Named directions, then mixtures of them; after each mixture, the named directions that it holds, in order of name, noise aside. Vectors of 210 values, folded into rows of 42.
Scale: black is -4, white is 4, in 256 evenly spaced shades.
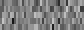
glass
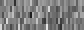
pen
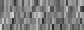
glass, pen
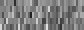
pen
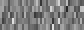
glass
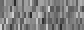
glass, pen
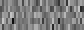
glass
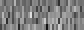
glass, pen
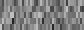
glass, pen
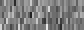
pen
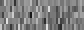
pen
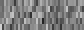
glass, pen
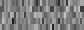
glass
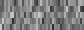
glass, pen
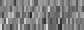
pen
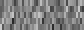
glass, pen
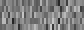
glass, pen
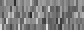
pen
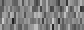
glass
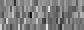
pen
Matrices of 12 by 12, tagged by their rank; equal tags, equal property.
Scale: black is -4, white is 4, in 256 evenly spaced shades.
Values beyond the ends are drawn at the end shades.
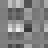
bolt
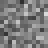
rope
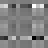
bolt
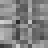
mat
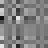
bolt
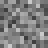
rope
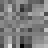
mat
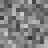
rope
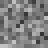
rope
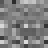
mat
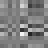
bolt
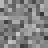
rope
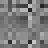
mat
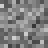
rope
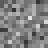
rope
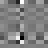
bolt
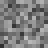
rope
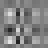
bolt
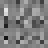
mat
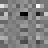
mat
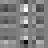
bolt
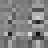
mat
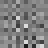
mat
